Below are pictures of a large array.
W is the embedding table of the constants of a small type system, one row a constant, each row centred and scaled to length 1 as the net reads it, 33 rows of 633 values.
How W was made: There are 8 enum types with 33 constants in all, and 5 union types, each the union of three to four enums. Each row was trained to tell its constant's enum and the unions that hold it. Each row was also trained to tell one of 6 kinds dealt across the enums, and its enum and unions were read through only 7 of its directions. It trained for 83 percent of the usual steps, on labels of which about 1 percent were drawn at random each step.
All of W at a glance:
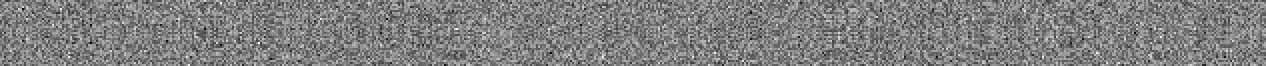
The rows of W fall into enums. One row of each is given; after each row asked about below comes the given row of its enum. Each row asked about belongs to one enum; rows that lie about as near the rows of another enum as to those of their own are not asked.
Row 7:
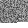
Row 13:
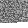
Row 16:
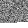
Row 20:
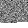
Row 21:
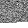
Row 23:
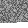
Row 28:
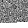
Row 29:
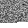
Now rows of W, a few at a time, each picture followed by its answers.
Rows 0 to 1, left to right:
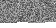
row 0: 29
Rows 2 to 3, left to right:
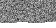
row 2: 16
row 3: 21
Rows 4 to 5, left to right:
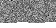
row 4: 20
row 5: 23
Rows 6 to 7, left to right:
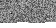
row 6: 29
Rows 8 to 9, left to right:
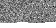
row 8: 23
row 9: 13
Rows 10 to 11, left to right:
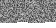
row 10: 7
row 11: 29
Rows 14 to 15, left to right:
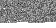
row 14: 20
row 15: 28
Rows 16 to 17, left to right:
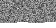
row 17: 28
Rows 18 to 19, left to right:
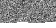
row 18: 20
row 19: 13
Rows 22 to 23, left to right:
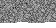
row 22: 23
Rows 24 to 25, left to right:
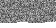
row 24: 7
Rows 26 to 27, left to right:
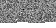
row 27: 29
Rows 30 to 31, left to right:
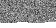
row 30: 23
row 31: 20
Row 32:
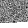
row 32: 13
